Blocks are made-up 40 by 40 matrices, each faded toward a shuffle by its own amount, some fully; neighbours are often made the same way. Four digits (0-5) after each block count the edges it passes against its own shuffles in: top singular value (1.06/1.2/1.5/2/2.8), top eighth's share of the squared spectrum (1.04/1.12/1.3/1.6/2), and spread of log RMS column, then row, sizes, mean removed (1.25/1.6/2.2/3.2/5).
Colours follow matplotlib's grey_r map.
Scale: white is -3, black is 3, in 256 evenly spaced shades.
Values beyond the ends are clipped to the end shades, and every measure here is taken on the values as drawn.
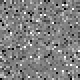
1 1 1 0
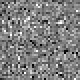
3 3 1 1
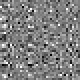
4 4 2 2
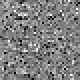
3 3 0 1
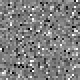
0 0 0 0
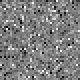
0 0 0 0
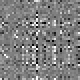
4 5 3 3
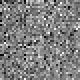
2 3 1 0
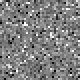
0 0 0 0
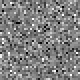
0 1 0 0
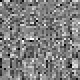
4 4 2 2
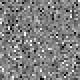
0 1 1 0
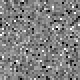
0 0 0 0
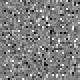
0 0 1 0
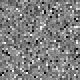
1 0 0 0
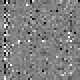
3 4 2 0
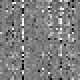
3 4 3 1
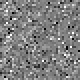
1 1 1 0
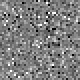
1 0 1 0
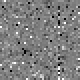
2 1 0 0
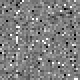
1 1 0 0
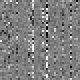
3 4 3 0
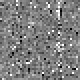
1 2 1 0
